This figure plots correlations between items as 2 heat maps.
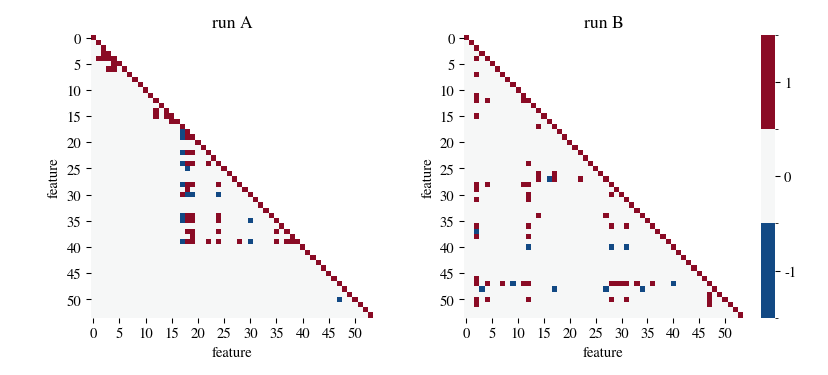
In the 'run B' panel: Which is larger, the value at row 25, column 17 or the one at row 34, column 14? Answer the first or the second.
the second
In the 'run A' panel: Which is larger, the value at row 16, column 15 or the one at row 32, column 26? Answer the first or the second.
the first
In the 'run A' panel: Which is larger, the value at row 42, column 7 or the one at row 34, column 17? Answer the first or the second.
the first
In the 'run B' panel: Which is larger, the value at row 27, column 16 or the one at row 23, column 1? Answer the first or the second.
the second
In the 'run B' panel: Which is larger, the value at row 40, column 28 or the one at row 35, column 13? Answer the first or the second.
the second
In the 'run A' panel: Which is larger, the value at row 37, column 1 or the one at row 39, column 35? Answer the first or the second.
the second
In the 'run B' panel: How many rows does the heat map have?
54
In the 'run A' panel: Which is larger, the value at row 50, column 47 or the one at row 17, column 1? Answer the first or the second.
the second
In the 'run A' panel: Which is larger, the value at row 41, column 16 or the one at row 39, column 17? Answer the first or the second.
the first
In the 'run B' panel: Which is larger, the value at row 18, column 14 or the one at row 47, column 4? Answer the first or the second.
the second
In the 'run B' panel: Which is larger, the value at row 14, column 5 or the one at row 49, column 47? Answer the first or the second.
the second
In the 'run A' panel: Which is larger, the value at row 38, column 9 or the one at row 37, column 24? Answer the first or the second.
the second
